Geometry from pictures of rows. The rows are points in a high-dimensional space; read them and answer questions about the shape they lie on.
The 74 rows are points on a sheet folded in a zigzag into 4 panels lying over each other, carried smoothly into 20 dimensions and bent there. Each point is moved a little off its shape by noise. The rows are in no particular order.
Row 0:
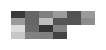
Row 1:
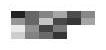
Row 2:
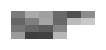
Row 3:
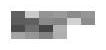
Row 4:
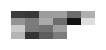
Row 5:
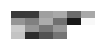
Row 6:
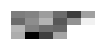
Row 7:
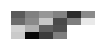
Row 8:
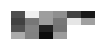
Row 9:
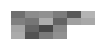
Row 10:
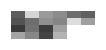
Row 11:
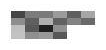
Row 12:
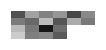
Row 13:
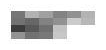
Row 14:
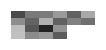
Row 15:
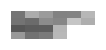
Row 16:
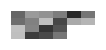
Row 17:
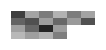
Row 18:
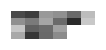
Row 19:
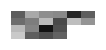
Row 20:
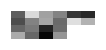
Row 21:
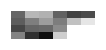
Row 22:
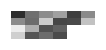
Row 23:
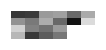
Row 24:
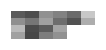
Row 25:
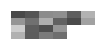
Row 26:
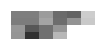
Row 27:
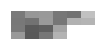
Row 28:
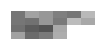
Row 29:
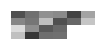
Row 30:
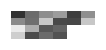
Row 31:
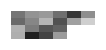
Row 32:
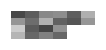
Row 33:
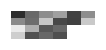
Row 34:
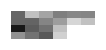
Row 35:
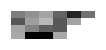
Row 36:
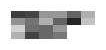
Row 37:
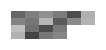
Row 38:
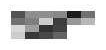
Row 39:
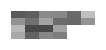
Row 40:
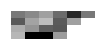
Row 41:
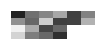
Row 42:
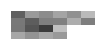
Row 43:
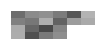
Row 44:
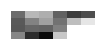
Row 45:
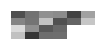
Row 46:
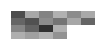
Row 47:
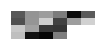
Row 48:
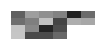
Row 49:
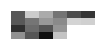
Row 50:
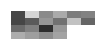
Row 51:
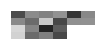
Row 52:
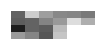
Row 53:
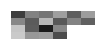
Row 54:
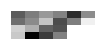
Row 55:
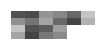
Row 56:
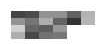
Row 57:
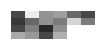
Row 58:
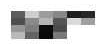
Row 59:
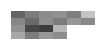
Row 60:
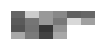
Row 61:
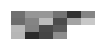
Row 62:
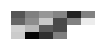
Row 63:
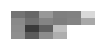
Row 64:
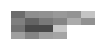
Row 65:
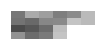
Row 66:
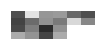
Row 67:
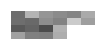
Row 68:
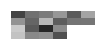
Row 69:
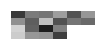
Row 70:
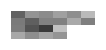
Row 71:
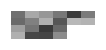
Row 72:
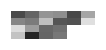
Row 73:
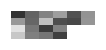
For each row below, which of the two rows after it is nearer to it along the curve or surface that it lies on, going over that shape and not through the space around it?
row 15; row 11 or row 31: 31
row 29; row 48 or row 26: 26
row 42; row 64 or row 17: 64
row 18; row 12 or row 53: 53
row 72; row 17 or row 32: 32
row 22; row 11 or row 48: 11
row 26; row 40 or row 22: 22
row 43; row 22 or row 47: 22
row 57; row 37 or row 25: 37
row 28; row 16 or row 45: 45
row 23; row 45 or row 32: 32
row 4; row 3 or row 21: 3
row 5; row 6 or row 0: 0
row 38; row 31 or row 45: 31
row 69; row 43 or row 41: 41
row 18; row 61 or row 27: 27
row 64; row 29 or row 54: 29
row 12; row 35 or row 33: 33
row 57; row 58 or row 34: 34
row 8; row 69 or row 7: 7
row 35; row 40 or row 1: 40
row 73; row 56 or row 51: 56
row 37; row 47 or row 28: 28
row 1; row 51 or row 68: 68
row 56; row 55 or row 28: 55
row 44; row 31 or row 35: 35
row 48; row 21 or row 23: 21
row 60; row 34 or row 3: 34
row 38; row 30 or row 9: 9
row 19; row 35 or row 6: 6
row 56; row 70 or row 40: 70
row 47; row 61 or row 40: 40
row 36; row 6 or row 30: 30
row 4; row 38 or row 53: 53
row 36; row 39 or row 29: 39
